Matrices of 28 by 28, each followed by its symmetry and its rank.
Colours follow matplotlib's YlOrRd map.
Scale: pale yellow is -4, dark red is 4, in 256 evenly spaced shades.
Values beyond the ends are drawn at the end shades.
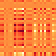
neither, rank one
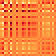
symmetric, rank one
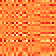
neither, rank two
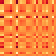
symmetric, rank one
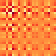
symmetric, rank one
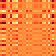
neither, rank one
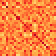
symmetric, rank five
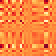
symmetric, rank two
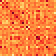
symmetric, rank five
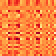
neither, rank two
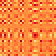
symmetric, rank two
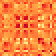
symmetric, rank two
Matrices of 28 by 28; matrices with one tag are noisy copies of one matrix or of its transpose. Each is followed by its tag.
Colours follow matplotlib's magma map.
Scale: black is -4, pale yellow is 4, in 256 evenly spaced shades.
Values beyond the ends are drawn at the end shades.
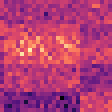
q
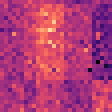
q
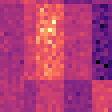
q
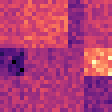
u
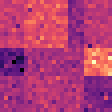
u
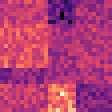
u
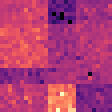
u
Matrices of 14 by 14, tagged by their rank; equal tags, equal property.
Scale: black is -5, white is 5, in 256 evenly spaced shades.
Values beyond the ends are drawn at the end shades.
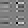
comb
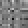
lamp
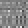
lamp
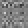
lamp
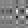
comb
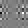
comb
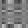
comb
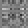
lamp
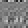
lamp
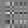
comb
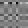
comb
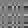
comb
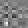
lamp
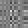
comb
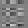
comb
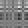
comb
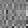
lamp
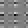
comb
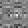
lamp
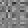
lamp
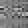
lamp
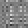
lamp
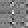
lamp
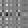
comb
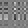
comb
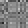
lamp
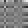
comb
